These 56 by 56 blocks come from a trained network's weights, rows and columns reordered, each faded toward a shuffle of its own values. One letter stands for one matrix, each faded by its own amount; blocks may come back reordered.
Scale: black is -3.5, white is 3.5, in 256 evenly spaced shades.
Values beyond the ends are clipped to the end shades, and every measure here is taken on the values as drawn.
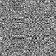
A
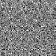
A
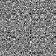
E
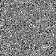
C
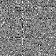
A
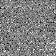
C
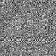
A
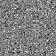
C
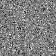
C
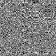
A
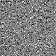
C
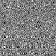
A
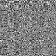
A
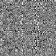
E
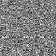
A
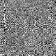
E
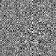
E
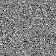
C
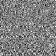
A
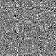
E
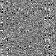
E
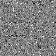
C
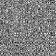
A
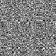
A
